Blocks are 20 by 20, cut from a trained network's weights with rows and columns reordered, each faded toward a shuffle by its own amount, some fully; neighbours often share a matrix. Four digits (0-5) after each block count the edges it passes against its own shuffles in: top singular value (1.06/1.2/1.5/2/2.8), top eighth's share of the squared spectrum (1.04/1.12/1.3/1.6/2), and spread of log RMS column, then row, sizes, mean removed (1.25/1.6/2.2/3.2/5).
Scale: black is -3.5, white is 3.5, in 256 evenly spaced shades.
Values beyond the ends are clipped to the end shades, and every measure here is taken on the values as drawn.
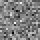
0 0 1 0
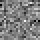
2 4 1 1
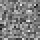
2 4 1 1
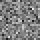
1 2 0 0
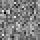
0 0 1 0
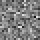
2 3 1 1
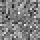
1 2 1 0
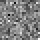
0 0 0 0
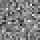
0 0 0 0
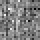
2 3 0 2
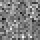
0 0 0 0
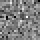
1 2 0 0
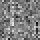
2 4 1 0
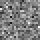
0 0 0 0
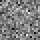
0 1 0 0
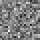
2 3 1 0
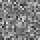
0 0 0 1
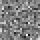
1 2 0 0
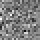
2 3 1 0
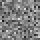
1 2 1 0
